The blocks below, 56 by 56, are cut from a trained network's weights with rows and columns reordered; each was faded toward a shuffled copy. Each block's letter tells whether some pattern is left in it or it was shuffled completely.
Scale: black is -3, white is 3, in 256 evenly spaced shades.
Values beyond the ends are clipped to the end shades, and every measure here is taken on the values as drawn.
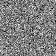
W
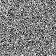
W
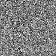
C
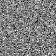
C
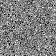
W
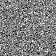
W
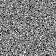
W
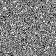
W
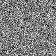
W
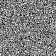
W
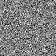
C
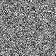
C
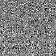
C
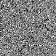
C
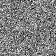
W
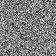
W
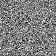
C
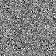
C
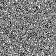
W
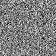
C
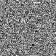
C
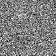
C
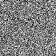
C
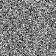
C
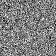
W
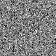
W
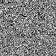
C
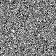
W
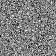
W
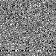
C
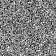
W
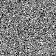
C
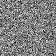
W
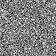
W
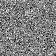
W
